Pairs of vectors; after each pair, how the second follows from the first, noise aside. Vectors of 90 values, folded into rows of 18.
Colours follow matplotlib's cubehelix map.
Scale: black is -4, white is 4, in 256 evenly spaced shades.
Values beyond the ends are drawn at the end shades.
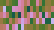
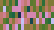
copied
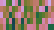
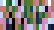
scaled up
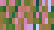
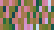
copied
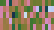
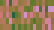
shrunk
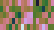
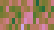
shrunk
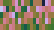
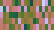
sign-scrambled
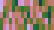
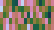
copied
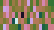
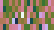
negated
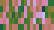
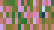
sign-scrambled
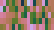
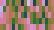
copied
